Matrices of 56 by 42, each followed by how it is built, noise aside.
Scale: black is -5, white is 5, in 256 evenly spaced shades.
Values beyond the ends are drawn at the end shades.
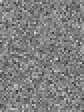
noise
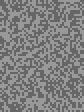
noise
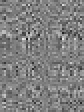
low rank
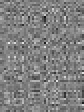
low rank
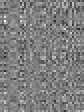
low rank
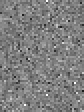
noise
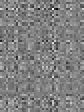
low rank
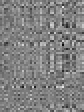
low rank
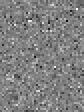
noise
